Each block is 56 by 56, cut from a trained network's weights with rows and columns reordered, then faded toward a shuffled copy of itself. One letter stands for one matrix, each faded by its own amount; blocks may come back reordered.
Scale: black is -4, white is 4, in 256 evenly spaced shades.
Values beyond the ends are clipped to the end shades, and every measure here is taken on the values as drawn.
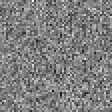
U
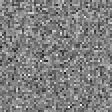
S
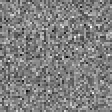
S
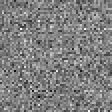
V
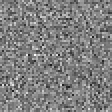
S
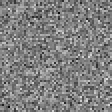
U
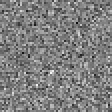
S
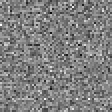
V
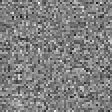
V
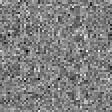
V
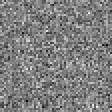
S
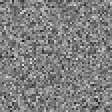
U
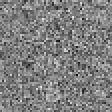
U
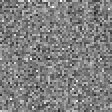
S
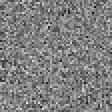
S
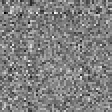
V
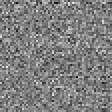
V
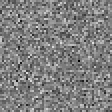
S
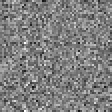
V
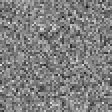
U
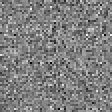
V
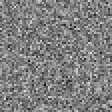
U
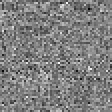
V
